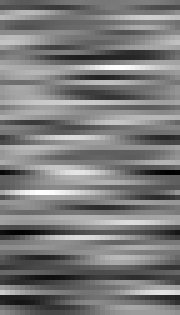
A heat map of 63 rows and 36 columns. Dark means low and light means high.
The histogram is bell-shaped. The grain runs across in streaks. The ninth with the lowest average is the bottom left. On average the colour sits 50% of the way up the scale.
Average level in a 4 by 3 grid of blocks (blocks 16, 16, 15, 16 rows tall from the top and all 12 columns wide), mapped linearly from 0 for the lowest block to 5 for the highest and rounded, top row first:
4 2 4
5 4 3
4 5 2
0 3 3
